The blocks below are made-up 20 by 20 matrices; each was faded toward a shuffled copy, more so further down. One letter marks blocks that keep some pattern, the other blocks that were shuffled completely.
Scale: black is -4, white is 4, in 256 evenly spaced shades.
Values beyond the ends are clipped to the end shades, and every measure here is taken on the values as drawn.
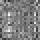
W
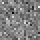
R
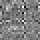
W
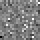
R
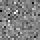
R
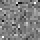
R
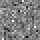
R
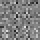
W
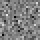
R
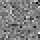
R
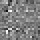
W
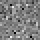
R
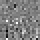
W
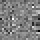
W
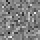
R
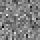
R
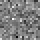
R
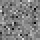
R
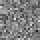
R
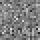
R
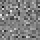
W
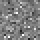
R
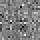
W
